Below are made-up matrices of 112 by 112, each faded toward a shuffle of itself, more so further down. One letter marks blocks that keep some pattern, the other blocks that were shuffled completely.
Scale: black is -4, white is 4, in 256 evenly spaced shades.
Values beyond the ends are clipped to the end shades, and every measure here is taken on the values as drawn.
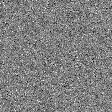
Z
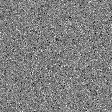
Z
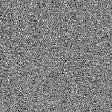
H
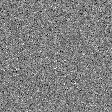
Z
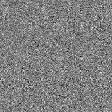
H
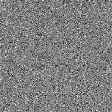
H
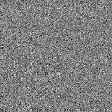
H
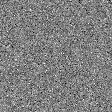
Z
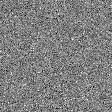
Z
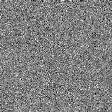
H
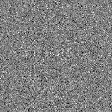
H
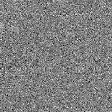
H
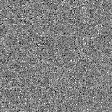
H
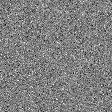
Z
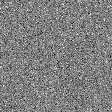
Z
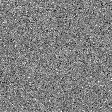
Z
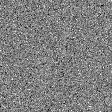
Z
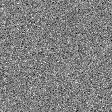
Z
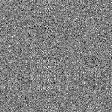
H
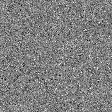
Z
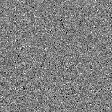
H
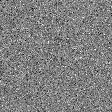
Z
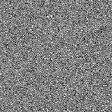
H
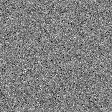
Z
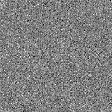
H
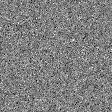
Z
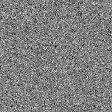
H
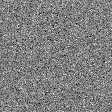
Z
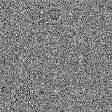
H
